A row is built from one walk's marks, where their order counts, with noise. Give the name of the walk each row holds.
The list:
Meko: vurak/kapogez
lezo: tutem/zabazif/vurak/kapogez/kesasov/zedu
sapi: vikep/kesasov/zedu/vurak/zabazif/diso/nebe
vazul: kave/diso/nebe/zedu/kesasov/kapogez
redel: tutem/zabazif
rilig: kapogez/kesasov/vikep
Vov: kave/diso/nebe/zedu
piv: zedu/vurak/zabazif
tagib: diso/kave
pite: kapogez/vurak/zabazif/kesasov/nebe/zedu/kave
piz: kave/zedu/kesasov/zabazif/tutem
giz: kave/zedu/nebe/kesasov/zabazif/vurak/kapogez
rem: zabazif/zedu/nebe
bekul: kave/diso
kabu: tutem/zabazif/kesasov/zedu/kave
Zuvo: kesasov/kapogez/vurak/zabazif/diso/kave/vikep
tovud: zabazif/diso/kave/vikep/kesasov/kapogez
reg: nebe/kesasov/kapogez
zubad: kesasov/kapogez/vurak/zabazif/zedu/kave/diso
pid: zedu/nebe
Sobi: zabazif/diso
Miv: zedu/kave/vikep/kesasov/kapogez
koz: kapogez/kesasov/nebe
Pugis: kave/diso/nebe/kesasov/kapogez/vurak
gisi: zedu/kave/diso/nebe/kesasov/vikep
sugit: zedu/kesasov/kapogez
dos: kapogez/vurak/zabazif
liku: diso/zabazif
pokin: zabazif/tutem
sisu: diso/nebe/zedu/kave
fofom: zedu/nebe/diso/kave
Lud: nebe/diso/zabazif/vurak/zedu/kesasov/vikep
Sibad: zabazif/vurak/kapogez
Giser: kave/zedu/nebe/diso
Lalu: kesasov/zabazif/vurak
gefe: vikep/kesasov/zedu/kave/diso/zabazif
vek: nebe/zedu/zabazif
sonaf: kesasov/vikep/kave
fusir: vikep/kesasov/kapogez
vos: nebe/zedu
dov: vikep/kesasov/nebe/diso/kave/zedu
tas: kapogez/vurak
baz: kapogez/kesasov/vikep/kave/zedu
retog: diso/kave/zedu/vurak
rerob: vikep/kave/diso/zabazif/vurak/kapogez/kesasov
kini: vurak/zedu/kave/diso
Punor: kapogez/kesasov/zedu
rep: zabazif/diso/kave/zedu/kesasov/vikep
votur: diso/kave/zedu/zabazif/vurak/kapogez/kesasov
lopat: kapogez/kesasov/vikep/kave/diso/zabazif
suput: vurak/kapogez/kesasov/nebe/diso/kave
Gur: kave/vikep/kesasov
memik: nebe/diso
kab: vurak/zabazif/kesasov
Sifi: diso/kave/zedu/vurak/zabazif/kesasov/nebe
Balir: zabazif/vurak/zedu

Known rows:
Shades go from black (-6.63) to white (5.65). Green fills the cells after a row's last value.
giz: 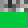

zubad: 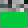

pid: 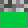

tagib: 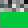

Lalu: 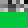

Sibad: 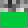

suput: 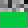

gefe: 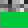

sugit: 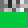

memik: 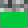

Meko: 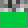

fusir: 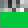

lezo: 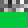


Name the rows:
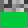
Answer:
Vov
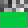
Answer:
baz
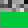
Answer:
kini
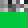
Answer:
kab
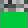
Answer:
rem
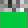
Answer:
reg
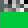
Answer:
kabu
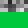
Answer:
dos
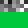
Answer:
piz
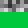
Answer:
tas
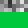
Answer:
koz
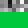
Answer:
rerob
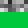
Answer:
liku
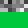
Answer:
redel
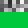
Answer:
Punor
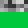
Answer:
sapi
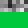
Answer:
Pugis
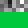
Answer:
rep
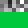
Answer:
Gur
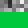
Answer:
gisi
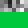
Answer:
rilig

